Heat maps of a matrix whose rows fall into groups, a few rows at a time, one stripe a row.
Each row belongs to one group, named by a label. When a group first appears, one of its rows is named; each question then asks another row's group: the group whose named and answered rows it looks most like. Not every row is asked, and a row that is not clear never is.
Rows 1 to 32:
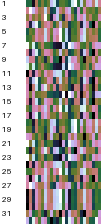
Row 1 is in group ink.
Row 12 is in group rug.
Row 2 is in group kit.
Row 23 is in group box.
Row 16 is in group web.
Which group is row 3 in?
kit
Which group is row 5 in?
web
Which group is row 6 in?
web
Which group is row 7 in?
box
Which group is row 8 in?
rug
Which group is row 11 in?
web
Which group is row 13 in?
rug
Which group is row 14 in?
box
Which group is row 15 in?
rug
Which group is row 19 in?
ink
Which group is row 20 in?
box
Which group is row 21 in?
box
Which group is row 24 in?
web
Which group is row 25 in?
web
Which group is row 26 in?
rug
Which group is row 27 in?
kit
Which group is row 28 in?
web
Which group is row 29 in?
web
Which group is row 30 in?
web
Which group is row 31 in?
box
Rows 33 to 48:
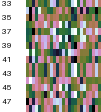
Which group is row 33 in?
ink
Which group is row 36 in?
web
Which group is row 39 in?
kit
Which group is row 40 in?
box
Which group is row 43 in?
ink
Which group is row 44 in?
kit
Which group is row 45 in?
web
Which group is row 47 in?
web
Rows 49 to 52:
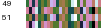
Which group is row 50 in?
rug
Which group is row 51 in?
ink
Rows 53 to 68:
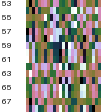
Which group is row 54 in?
ink
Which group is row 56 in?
ink
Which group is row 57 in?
web
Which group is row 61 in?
box
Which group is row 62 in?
web
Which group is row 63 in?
kit
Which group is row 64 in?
box
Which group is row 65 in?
web
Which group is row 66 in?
web
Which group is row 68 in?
rug
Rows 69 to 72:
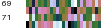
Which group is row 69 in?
ink
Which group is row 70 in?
kit
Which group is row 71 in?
box
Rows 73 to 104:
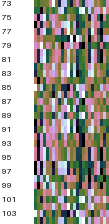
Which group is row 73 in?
kit
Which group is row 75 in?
rug
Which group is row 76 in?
web
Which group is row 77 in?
rug
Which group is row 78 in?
box
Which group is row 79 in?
kit
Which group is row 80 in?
rug
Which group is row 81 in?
rug
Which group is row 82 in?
web
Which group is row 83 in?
web
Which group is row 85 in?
box
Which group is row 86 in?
ink
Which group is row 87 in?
kit
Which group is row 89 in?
ink
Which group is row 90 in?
web
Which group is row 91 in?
web
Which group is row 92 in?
kit
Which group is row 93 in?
kit
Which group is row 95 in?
rug
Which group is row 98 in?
kit
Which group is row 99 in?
rug
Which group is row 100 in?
web
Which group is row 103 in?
box
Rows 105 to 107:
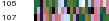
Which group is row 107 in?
web
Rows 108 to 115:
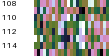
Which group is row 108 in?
web
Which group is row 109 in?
kit
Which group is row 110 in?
web
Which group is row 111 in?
ink
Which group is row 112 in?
ink
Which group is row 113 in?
box
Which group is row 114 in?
ink
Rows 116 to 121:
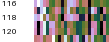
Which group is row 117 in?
rug
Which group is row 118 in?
kit
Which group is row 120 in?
rug
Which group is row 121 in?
kit
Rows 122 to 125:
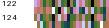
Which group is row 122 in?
box
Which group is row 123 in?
kit
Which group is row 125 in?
box
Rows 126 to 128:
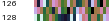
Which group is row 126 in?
rug
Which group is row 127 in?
box
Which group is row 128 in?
box
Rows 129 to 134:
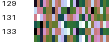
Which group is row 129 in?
web
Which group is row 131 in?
kit
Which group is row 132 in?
ink
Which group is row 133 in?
web
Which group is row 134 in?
ink
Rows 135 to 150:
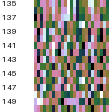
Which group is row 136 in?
web
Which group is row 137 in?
web
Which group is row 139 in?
rug
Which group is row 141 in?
kit
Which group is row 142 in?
kit
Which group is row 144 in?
box
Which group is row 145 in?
rug
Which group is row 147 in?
rug
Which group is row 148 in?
box
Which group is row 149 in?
kit
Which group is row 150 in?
box
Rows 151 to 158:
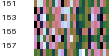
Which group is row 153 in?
rug
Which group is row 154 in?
web
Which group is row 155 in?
rug
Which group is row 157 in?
rug
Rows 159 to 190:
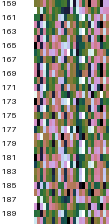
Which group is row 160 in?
box
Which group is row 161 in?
ink
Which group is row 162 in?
rug
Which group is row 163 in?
ink
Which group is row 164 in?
rug
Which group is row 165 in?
web
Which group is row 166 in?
web
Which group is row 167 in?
ink
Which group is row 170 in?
ink
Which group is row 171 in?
rug
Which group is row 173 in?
web
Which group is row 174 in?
rug
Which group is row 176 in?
rug
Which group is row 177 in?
web
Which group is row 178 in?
kit
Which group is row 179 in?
ink
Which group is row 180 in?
ink
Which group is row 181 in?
web
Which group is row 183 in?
ink
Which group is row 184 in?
ink
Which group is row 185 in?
kit
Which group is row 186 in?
box
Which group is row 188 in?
rug
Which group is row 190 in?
box
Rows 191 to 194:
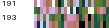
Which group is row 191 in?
kit
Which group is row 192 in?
web
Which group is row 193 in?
kit
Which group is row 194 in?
kit
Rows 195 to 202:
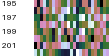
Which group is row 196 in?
web
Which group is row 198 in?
web
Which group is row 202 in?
box
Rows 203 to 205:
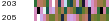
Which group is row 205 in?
kit
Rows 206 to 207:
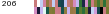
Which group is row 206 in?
kit
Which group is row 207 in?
rug
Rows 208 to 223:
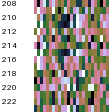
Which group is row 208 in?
rug
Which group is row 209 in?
kit
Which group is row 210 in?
box
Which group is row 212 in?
kit
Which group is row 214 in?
rug
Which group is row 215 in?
box
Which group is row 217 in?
kit
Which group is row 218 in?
ink
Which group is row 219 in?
web
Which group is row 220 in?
web
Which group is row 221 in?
box
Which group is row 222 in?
box
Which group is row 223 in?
web
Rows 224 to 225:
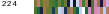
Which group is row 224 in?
box
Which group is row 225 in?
ink
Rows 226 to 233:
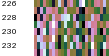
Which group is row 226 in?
ink
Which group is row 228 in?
web
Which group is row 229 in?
kit
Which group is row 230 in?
rug
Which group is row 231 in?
kit
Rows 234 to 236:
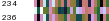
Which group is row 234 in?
rug
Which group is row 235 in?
box
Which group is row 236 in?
rug
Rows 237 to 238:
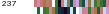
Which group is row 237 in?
kit
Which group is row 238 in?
box
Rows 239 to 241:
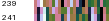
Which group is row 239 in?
kit
